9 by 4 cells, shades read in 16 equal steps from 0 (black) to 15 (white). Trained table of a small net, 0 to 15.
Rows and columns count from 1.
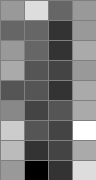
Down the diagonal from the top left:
9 6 3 9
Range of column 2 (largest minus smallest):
13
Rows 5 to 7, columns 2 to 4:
5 3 10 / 4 5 10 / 5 4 15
